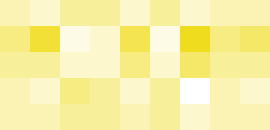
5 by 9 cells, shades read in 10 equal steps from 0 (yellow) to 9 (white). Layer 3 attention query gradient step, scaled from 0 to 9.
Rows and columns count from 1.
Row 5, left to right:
6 6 5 5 6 5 7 6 6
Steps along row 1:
up down same up down up down same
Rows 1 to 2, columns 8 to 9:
6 6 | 4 3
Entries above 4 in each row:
9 3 7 8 9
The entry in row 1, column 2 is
7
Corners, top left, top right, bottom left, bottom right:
6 6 6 6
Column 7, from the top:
7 0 3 9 7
